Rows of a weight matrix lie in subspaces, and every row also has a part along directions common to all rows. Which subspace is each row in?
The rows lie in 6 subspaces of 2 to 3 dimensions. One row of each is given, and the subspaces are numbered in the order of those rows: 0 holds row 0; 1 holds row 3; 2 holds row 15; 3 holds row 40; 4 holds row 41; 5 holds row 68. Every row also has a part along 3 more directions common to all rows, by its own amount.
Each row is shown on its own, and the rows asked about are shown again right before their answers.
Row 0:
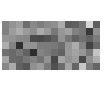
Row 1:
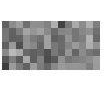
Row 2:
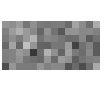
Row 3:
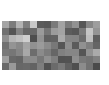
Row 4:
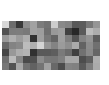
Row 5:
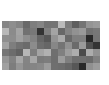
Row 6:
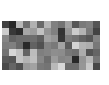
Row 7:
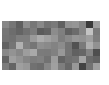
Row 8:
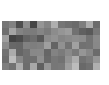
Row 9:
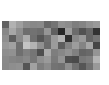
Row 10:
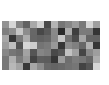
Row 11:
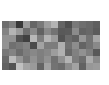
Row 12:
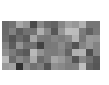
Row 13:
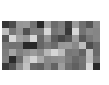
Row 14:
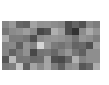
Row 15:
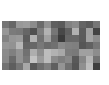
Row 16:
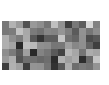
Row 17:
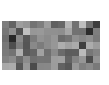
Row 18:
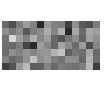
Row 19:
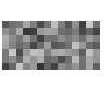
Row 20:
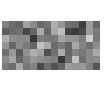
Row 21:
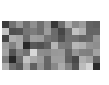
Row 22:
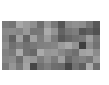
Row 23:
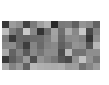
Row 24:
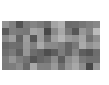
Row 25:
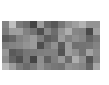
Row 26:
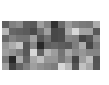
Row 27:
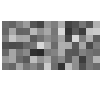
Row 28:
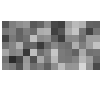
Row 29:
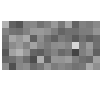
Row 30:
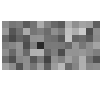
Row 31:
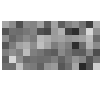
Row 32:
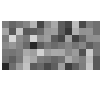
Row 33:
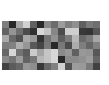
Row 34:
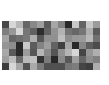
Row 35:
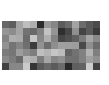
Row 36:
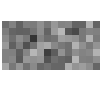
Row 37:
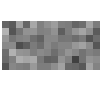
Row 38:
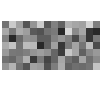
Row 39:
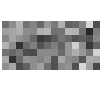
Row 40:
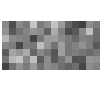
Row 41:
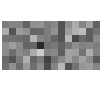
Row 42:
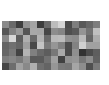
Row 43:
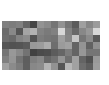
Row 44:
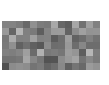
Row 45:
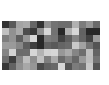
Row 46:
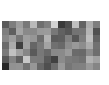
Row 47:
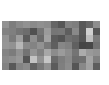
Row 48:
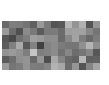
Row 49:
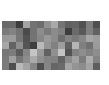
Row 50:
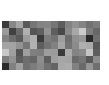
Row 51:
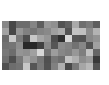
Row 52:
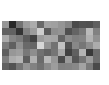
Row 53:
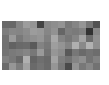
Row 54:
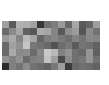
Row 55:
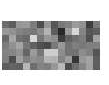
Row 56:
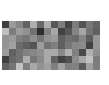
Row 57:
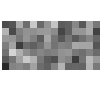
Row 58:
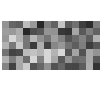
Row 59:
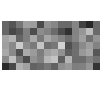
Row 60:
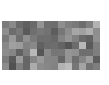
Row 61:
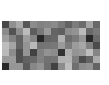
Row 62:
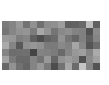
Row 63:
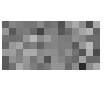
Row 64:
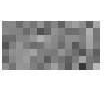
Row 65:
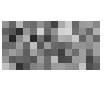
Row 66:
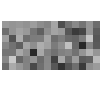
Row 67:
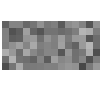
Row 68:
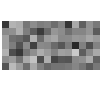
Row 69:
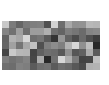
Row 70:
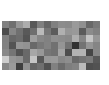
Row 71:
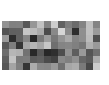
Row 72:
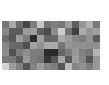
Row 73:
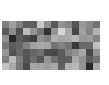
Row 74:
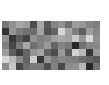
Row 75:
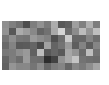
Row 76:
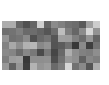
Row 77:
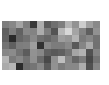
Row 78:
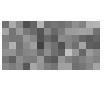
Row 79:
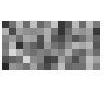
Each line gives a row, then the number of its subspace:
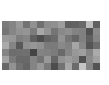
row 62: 0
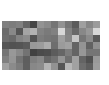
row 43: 4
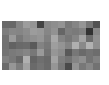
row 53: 2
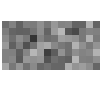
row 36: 1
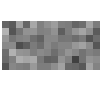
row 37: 3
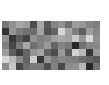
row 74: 5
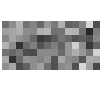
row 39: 0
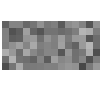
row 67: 0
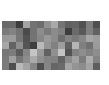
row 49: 1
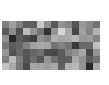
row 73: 5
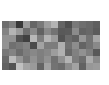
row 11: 1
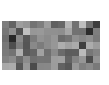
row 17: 2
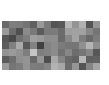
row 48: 0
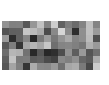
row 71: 3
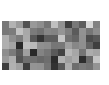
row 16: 0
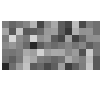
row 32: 4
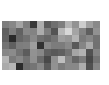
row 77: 5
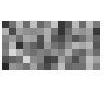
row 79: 3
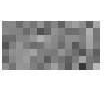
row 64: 0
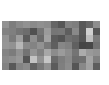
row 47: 2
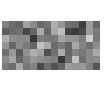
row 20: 1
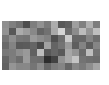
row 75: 4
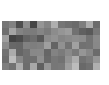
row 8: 1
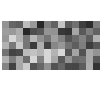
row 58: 3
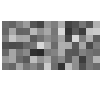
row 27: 4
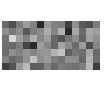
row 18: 4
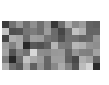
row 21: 1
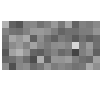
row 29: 5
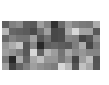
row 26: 2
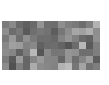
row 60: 2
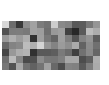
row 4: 5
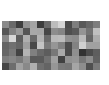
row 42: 2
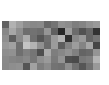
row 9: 4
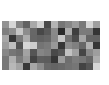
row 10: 4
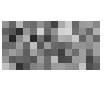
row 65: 1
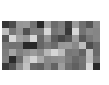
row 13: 4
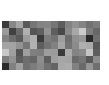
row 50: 0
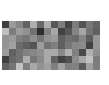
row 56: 5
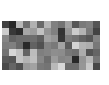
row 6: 3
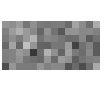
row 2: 1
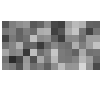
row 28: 3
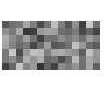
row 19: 1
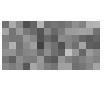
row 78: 2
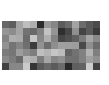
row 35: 2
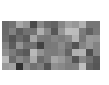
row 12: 5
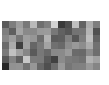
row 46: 3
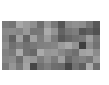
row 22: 2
